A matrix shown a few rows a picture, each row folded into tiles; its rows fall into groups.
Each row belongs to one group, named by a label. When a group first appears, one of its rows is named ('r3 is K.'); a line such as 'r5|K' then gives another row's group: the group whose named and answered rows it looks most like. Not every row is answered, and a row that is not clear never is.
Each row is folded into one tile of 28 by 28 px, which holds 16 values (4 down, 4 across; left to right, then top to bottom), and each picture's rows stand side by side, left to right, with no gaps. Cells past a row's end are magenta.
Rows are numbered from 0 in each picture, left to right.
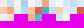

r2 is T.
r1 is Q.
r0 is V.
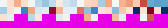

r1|T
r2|T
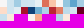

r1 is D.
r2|T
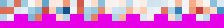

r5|T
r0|V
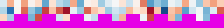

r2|V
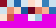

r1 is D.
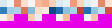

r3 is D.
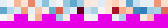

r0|D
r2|T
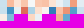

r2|Q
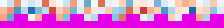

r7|Q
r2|Q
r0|Q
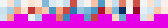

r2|Q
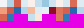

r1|T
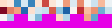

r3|Q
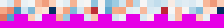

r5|T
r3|V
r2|Q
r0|Q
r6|V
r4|V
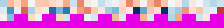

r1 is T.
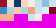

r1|T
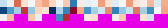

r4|D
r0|D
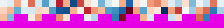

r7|Q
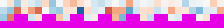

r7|D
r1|V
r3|T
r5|Q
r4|Q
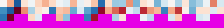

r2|Q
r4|V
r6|V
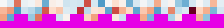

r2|T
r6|T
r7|Q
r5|Q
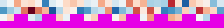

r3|D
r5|V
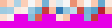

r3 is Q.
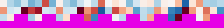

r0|T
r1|V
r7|V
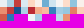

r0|Q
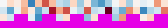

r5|D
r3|T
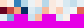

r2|T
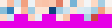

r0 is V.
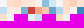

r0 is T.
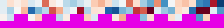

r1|D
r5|V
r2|T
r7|V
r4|D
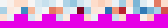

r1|T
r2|T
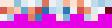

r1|Q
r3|T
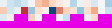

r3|V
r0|T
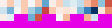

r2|V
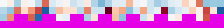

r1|Q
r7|V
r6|D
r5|T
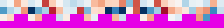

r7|Q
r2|T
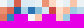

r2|Q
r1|D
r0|Q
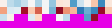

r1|V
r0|T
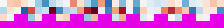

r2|D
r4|V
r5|T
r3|V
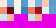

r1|V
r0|V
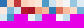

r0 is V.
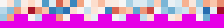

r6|D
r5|V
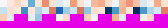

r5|D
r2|D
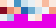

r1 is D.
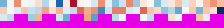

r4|V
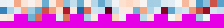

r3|T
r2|V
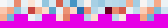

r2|V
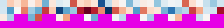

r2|D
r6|D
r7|T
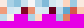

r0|T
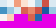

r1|Q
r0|D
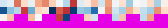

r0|D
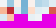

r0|V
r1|T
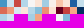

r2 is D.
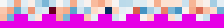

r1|T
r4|T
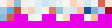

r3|D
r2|D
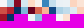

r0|Q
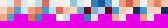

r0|Q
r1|Q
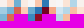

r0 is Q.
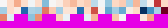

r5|D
